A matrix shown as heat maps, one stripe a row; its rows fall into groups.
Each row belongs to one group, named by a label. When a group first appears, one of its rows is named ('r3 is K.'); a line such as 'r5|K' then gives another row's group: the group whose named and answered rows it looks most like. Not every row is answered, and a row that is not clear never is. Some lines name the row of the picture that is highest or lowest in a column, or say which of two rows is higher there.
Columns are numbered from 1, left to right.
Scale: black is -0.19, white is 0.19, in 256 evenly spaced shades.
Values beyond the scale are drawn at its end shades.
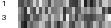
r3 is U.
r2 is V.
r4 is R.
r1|R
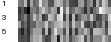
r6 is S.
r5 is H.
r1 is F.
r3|H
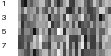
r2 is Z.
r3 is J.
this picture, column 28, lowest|3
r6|R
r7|S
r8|U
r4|Z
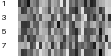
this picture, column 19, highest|3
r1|U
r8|R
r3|V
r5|R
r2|R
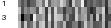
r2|Z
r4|Z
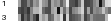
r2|S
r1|R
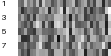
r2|J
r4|H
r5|H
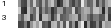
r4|S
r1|R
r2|V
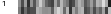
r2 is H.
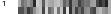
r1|H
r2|H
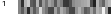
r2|F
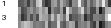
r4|J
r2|J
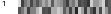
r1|Z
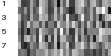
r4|V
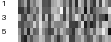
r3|H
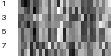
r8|V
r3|R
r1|U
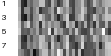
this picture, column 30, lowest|5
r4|V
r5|Z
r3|R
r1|R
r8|U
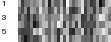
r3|U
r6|U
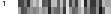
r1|S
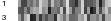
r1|R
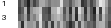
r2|S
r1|U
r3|S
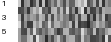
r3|Z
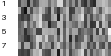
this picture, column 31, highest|5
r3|S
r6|H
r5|U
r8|S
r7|V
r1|U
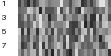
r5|Z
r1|U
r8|Z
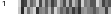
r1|V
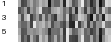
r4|Z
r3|V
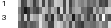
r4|H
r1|H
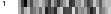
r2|V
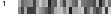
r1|J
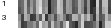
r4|R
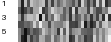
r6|R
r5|U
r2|H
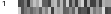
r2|Z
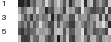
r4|F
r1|H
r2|V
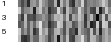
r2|J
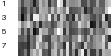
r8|S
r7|H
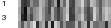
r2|R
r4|Z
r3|R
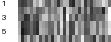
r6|V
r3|U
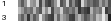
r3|F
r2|Z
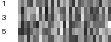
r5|S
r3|V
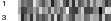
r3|Z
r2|R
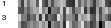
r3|V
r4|J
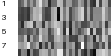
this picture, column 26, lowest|8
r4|H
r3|S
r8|U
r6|F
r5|H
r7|V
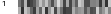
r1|H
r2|V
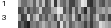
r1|V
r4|U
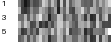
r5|R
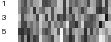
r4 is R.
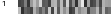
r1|S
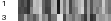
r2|S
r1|S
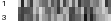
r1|Z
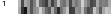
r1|V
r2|R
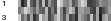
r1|V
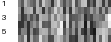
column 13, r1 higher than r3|Yes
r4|S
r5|U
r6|F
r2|H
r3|R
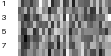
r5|H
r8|J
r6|U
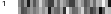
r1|F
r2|J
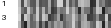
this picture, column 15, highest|1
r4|V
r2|V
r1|V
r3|V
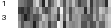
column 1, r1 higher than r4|No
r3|U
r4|J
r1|H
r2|S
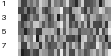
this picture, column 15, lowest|1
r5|U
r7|V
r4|H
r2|S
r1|R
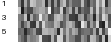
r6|H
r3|F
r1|Z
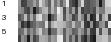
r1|R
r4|H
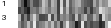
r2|U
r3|Z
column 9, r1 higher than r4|Yes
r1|U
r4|R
